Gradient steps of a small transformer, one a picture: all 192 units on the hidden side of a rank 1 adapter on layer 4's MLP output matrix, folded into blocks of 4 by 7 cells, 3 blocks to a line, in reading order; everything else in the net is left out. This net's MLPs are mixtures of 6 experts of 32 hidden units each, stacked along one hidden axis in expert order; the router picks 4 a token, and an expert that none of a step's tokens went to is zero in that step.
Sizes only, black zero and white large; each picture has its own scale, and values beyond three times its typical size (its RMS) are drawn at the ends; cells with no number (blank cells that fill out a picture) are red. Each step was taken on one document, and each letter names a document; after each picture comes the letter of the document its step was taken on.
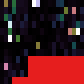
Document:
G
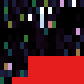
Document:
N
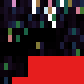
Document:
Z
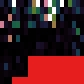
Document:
Z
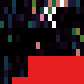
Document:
Z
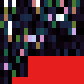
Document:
G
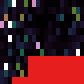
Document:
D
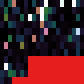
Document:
N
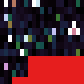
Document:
G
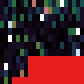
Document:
D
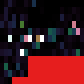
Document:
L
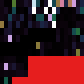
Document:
Z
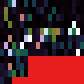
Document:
L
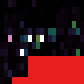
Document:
L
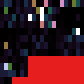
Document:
N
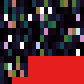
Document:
N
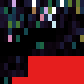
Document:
Z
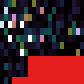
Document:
L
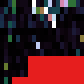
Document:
Z
